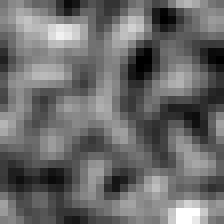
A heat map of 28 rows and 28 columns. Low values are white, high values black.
Histogram: bell-shaped. Mirror symmetry: none. Slope: none. Average level on the scale: 60%. Grain: blotchy.
